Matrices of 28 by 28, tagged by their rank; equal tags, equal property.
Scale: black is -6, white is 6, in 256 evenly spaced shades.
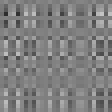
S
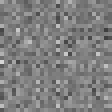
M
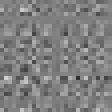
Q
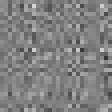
Q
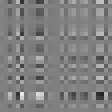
S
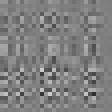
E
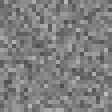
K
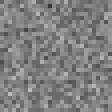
K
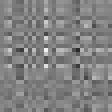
E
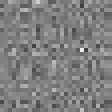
M
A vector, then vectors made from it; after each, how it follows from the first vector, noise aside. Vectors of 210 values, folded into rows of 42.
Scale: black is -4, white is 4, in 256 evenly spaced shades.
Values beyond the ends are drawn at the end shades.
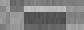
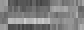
wrapped around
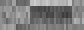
wrapped around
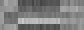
wrapped around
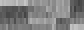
wrapped around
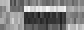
scaled up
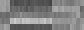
wrapped around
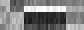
scaled up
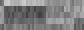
wrapped around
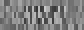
sign-scrambled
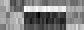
scaled up
